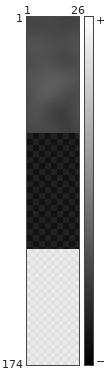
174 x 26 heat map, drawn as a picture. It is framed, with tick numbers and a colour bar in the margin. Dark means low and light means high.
It is made of 3 by 1 panels. Panel 1,1: low, smooth, faint in contrast. Panel 2,1: very low, checkered, faint in contrast. Panel 3,1: very high, checkered, faint in contrast.
